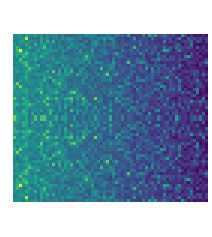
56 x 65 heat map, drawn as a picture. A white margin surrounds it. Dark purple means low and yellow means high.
Mirror symmetry: top to bottom. Grain: fine. Histogram: bell-shaped. Slope: up to the left.
